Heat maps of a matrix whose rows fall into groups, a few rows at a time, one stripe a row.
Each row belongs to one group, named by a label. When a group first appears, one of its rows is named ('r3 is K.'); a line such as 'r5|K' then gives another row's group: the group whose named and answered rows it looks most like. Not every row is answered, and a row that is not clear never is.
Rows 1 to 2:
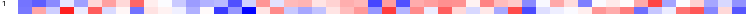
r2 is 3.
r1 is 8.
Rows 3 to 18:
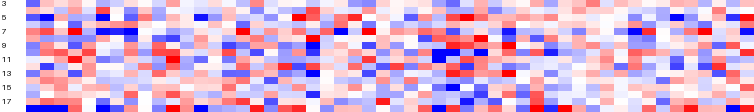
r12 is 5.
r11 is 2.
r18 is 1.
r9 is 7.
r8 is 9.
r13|7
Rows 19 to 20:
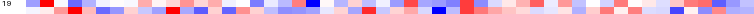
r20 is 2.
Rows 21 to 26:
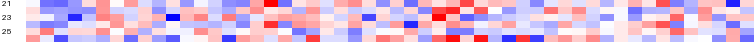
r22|9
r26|9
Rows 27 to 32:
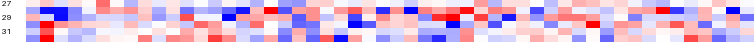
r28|8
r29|9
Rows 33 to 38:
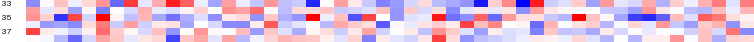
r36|8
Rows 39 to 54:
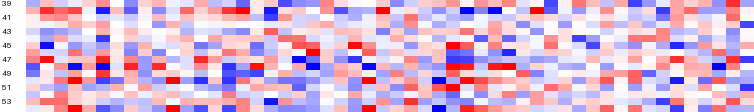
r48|7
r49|3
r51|9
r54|2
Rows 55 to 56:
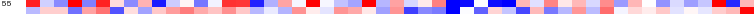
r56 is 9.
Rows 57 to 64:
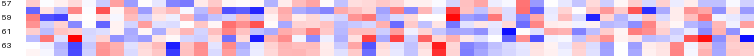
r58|3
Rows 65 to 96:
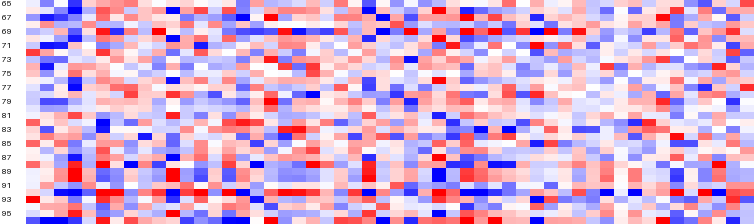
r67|8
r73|8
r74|5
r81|2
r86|9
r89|2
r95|2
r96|8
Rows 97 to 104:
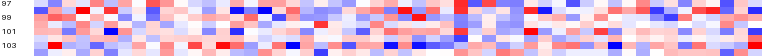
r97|5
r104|7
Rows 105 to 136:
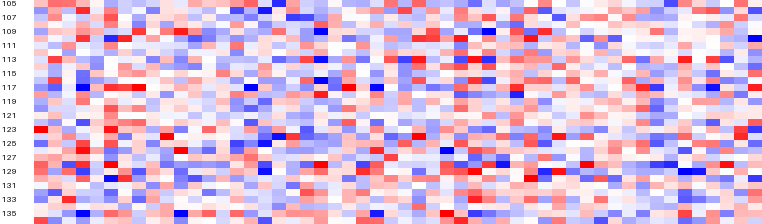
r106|3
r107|7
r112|9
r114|9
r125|3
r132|1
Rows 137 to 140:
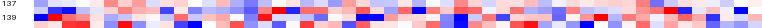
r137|3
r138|8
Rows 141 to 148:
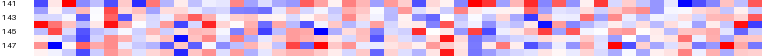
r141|1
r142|3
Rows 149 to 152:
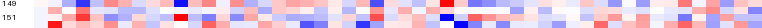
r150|3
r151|2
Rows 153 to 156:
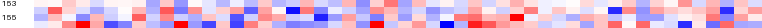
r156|2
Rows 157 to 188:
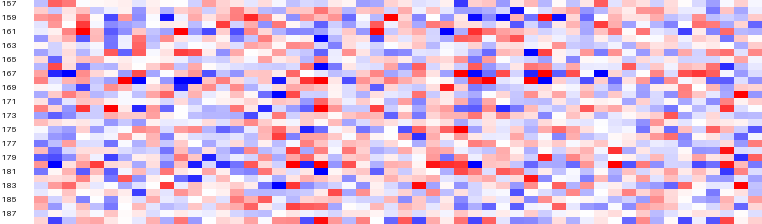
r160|3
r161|2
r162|7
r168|9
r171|5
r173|8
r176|8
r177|1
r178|5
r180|5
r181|7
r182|9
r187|3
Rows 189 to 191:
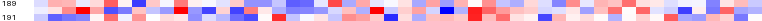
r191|8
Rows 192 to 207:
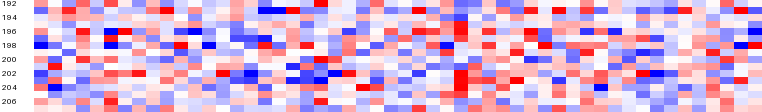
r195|9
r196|9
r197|3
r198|1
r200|5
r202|3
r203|7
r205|9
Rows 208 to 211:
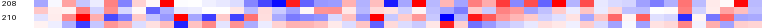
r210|2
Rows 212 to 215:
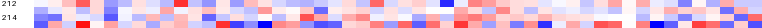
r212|2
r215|3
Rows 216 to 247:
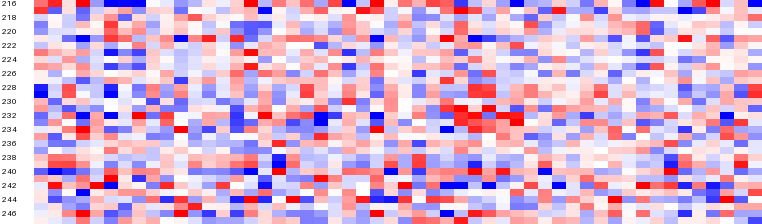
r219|3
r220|3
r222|7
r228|1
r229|1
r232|7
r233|7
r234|2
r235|5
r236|8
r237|3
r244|5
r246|2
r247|9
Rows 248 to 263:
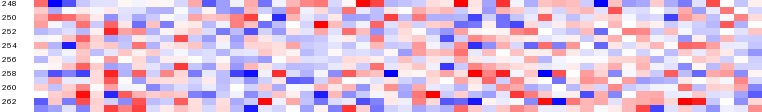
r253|2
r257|2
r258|8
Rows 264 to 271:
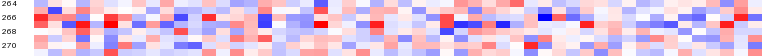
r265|5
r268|2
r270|9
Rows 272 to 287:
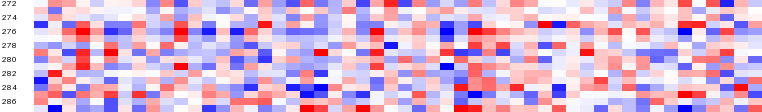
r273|5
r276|2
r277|2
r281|2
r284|7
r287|1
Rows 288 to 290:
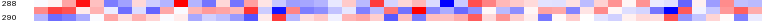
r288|2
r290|8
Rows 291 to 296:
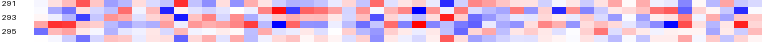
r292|8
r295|1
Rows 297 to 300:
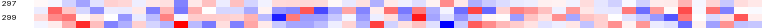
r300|2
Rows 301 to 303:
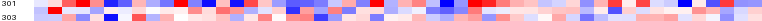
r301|2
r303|7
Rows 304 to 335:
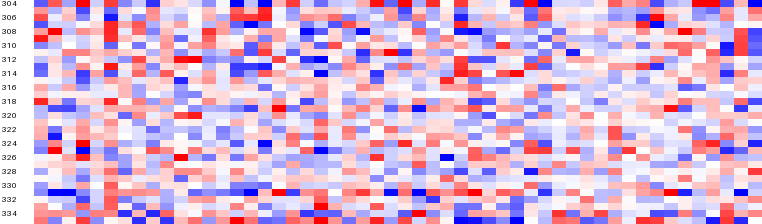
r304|3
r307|3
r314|7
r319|8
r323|5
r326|2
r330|3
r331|8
